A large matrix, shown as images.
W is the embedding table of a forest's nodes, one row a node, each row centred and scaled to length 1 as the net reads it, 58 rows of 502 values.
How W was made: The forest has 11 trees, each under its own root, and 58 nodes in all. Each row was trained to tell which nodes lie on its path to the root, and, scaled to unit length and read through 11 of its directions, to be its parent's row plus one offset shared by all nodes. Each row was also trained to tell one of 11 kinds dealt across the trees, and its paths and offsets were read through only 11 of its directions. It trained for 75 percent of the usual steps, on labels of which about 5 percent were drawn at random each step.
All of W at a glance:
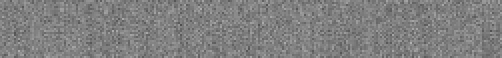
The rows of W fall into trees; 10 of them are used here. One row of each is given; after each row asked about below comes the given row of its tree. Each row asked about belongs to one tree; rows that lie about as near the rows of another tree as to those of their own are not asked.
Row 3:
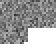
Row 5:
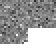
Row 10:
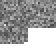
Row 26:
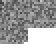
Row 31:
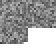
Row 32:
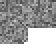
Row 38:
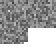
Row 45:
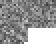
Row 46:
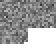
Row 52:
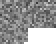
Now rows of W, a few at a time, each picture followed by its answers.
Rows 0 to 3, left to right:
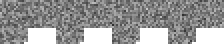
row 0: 3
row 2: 52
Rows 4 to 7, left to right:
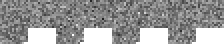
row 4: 38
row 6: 5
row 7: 26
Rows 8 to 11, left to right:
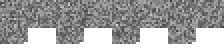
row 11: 52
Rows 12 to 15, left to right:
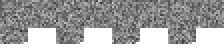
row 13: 10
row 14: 52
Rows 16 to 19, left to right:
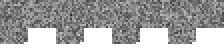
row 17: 3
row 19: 52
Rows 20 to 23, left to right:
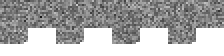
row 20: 32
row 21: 32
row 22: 38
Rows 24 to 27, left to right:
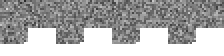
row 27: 45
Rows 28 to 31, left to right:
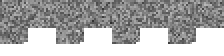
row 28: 10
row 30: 31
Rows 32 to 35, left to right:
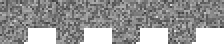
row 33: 26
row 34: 31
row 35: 5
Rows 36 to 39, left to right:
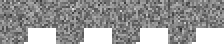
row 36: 38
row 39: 5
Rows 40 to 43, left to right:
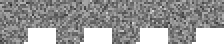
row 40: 3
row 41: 10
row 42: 5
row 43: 5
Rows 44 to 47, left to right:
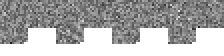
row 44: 52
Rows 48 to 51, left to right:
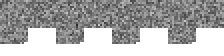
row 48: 31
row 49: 46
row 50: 45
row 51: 38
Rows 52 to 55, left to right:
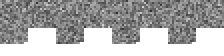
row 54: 45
